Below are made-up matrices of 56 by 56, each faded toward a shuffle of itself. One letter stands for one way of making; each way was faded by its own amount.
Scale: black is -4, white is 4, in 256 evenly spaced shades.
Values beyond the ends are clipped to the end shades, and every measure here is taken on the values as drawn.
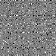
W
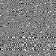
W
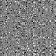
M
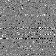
W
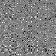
M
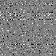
W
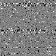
W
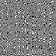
M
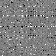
W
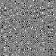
M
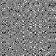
M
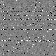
W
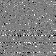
W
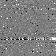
W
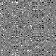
M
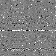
W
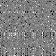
M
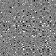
M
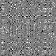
M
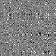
M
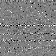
W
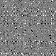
W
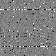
W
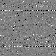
W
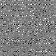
W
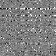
W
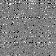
W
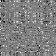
M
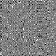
M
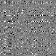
W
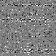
W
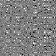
M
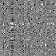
M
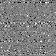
W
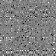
M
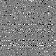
W
